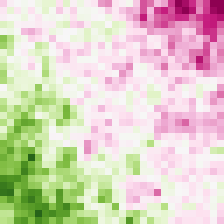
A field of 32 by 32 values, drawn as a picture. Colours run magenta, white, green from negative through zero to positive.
Stripes: none. Average level on the scale: 50%. Grain: blotchy. Ninth with the lowest average: top right. Ninth with the highest average: bottom left. Slope: up to the bottom left.
